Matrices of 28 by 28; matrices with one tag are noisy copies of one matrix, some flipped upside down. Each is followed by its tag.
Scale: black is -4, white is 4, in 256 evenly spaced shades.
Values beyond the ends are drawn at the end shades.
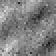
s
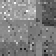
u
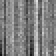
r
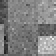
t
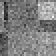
t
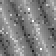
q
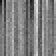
r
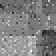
u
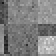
t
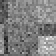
t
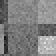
t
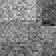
u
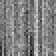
r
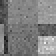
t
